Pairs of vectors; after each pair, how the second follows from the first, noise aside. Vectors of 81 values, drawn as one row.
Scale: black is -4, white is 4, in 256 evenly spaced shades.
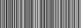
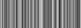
shuffled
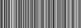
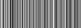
negated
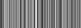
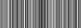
shuffled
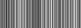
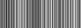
copied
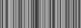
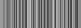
shuffled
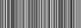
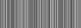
shrunk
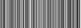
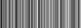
shuffled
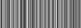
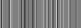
partly zeroed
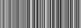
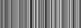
negated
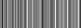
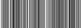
shuffled
